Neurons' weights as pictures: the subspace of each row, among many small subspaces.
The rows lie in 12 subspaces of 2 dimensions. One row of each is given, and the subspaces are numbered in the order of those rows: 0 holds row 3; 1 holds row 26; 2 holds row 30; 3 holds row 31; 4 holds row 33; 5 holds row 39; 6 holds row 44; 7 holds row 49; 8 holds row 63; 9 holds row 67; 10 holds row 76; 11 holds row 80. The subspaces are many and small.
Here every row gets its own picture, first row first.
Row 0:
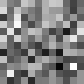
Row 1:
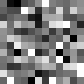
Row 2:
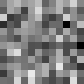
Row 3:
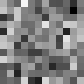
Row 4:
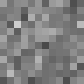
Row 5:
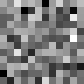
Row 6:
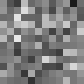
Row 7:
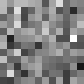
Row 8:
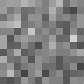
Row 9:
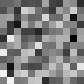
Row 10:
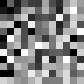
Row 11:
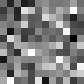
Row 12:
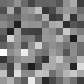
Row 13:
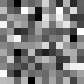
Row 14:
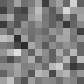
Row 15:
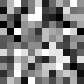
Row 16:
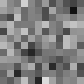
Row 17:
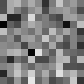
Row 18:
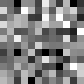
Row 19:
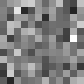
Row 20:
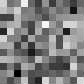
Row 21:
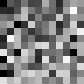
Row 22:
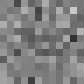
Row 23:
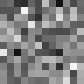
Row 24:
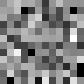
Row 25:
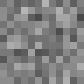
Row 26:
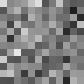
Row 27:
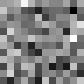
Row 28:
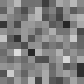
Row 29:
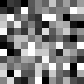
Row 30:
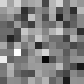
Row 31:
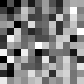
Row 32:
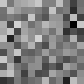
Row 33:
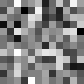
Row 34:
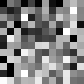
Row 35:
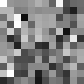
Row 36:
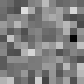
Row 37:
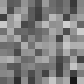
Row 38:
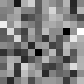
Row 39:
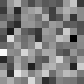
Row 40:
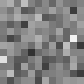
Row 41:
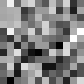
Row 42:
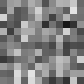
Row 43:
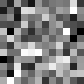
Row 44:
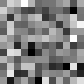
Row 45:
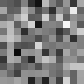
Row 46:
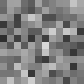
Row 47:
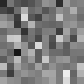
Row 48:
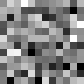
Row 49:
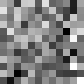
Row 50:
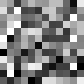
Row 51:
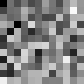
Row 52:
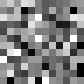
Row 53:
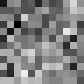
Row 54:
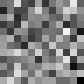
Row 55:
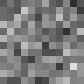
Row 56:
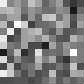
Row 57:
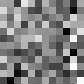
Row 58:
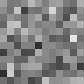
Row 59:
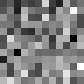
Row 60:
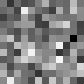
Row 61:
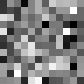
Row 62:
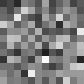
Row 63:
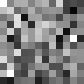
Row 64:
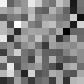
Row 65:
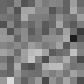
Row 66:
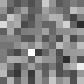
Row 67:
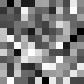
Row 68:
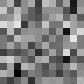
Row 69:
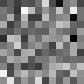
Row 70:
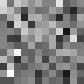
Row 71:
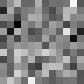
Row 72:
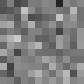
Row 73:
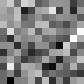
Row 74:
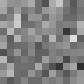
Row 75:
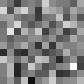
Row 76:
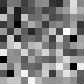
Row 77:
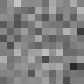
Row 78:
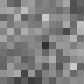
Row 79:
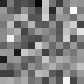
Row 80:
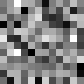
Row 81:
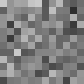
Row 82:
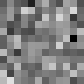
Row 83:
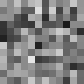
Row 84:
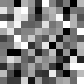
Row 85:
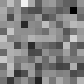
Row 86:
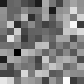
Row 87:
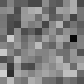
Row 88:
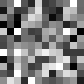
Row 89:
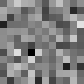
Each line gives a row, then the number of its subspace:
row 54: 7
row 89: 6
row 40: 7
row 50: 5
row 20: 0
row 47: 8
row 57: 7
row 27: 6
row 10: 3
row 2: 0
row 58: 5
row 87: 5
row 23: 8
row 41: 9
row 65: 9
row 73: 9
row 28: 11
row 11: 11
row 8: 10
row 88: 4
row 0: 10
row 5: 5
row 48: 6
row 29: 0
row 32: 1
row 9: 5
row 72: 8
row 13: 4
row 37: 0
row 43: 11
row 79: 1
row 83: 1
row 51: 3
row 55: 8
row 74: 10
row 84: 7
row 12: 5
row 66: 6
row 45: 1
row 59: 10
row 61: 0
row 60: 9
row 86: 1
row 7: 10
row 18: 10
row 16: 0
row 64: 1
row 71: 4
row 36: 11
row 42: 0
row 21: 3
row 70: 8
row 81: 1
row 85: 6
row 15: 4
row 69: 5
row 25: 10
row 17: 6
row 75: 5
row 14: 7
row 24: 11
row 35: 8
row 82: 4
